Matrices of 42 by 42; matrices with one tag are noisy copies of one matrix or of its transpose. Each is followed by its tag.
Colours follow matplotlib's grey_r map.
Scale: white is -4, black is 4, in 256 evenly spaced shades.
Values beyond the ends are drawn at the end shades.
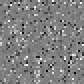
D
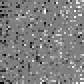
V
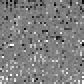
V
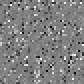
D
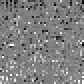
V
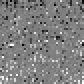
V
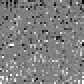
V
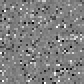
D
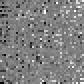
V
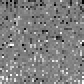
V
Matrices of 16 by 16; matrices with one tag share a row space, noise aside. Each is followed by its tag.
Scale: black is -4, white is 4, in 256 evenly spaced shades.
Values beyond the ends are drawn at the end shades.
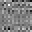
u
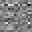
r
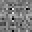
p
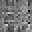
r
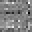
r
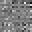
u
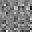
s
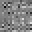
u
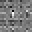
p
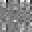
s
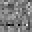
r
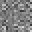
s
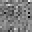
r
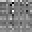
p
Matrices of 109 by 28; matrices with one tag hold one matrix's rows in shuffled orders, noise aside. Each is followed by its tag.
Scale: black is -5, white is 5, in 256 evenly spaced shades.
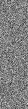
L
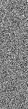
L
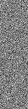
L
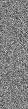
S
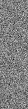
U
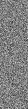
L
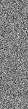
S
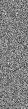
S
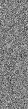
L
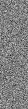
L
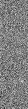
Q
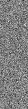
U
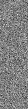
U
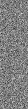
Q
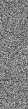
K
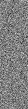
L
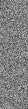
U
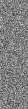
Q
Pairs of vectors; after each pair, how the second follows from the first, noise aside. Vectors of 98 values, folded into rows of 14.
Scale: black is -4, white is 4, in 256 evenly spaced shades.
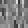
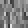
reversed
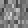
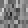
negated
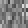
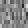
sign-scrambled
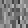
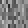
reversed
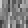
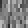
negated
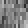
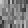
reversed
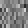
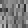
sign-scrambled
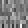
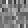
reversed
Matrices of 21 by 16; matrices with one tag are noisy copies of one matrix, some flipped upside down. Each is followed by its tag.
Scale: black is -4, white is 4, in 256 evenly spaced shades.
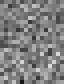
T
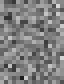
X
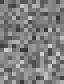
T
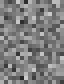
X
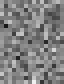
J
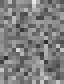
J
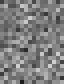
T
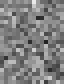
J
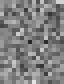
J
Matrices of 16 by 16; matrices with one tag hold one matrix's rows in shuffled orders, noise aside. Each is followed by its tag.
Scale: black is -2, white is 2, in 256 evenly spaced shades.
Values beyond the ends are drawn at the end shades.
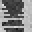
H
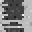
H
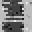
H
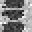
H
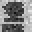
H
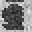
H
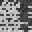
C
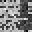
C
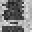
H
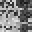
C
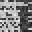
C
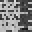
C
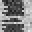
H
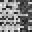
C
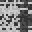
C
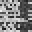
C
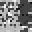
C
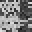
C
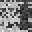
C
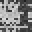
C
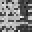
C
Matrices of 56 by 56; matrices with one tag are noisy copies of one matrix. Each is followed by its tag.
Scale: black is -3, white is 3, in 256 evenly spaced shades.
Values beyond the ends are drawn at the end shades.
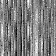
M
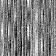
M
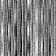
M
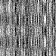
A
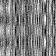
A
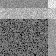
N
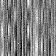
M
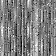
M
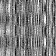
A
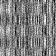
A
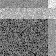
N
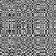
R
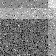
N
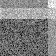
N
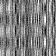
A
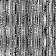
A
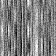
M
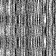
A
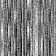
M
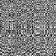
R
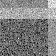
N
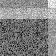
N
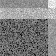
N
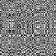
R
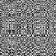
R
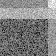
N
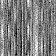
M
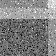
N
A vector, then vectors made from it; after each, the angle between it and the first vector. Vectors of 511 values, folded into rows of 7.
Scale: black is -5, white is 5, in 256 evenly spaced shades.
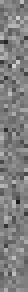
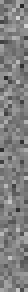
partly aligned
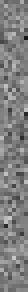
partly aligned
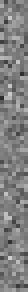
partly aligned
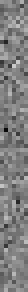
nearly parallel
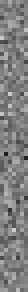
partly aligned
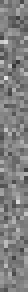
nearly opposite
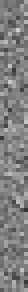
partly opposed
